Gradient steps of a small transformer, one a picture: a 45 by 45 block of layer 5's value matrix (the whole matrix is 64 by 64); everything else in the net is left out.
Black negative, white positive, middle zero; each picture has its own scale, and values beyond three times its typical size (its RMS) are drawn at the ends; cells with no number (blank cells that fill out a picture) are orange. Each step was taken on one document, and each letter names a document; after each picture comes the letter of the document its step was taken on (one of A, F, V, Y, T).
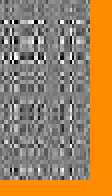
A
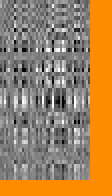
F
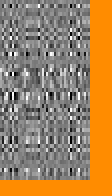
A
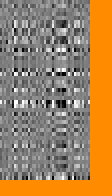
F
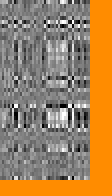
F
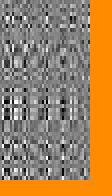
A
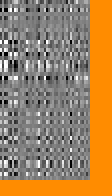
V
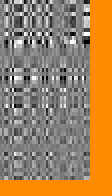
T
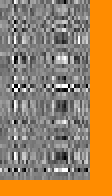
F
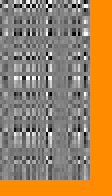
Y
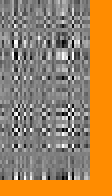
F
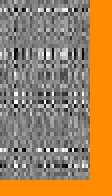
V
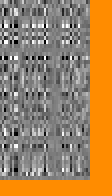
A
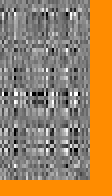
V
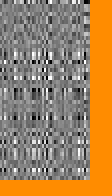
Y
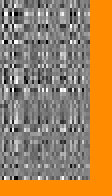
A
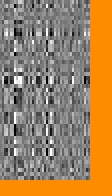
Y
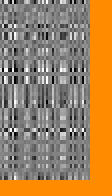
V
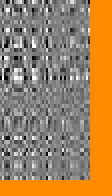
T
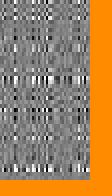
Y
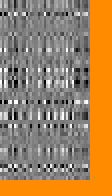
V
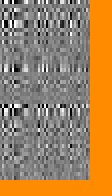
A
